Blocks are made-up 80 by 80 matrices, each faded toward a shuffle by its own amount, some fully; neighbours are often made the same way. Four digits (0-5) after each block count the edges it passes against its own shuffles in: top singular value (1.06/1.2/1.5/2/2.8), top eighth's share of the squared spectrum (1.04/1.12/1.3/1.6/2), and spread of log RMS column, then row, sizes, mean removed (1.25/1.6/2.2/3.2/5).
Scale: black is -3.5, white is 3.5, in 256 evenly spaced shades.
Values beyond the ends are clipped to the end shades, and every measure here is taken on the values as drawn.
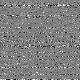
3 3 0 4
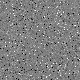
0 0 0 0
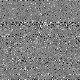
2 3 0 3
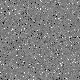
0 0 0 0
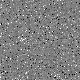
2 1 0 0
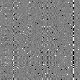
5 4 2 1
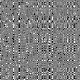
5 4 3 3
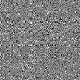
4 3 2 2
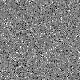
3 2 0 0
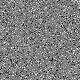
0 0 0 0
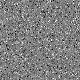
3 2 0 0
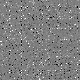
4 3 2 1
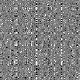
4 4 3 2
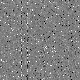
3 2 1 0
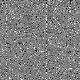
3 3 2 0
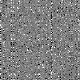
4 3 3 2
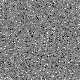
1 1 0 0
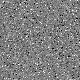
1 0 0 0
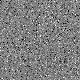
2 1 0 0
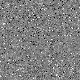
1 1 0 2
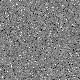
0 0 0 0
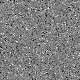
0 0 0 0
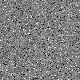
2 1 0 0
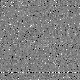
4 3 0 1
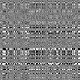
5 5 3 4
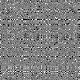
5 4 2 3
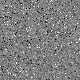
0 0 0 0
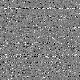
3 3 0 3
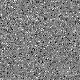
3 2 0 0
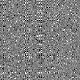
4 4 3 2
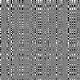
5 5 4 3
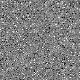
3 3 2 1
